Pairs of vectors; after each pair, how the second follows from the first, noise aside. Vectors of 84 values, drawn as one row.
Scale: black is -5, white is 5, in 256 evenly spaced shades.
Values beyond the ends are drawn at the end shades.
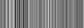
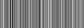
shuffled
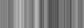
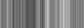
reversed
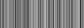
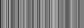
shuffled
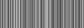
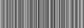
shuffled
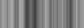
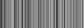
shuffled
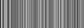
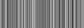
shuffled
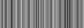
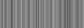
shrunk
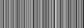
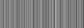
shrunk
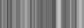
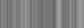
shrunk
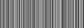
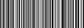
scaled up
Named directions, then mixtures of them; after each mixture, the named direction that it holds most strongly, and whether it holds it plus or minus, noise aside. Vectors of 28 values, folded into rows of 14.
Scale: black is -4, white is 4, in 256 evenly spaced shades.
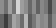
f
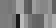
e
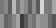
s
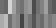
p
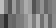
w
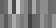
f, plus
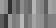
p, minus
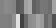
e, minus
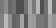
f, minus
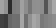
p, minus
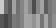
w, plus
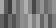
w, plus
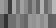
s, plus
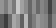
f, plus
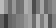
w, plus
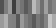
w, minus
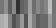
f, minus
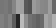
e, plus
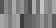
s, plus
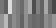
p, plus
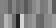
e, plus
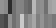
p, minus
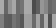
w, plus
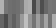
w, plus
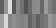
w, minus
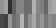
p, minus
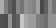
s, minus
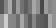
w, minus
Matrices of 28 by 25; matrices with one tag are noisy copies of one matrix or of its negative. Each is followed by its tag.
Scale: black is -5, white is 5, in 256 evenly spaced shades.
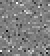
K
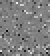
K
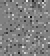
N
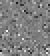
K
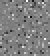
N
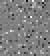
N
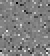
K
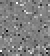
K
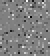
N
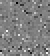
K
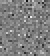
N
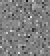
N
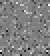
K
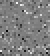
K
